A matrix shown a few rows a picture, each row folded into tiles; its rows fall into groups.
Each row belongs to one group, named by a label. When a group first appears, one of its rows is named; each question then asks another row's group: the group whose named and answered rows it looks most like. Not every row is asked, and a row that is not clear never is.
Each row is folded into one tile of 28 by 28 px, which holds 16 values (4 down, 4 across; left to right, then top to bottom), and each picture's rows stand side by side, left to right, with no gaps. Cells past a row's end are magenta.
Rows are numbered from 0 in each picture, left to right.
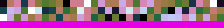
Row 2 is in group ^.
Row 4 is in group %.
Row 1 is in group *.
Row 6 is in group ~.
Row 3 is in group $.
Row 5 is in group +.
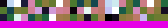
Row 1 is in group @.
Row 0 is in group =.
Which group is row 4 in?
+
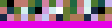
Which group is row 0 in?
^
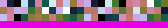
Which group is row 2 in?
*
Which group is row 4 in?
^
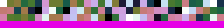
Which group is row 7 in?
=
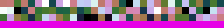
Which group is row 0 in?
*
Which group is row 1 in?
=
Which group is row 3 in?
%
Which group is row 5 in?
%
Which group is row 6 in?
$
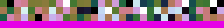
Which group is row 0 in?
^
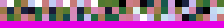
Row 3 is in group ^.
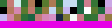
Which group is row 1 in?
^
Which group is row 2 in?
=
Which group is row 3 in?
+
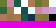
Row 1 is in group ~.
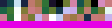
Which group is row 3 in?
^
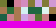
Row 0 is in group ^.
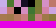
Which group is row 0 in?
$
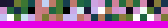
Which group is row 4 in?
@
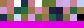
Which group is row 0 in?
=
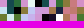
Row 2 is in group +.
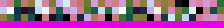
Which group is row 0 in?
*
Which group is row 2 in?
%
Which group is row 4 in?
*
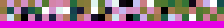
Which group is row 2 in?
*
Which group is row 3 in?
*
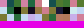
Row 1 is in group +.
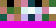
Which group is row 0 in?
^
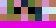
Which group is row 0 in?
$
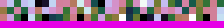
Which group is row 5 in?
%
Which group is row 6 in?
@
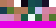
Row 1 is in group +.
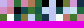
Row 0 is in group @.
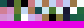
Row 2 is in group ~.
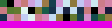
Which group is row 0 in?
^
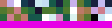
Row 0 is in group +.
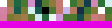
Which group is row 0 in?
$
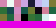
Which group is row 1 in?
=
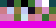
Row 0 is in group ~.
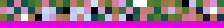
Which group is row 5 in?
$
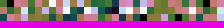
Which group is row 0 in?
^
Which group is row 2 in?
*
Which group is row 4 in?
%
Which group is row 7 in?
^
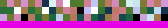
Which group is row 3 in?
*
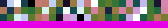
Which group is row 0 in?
=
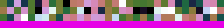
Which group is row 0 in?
@
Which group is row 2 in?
^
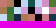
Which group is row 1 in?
%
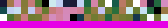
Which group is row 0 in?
%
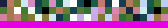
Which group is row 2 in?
=
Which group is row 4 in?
$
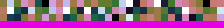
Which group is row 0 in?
*
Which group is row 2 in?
*
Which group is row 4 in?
=
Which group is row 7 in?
^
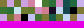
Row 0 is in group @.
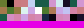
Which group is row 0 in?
^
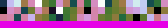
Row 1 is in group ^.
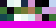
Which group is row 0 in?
=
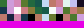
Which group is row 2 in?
+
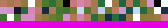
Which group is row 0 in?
@
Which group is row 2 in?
^
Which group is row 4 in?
@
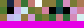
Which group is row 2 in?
=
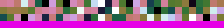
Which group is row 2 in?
^
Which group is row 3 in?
=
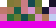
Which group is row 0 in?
$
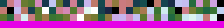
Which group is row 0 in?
=
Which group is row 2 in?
@
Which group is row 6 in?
=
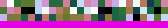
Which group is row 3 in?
*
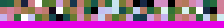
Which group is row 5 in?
^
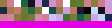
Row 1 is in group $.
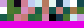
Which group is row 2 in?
=
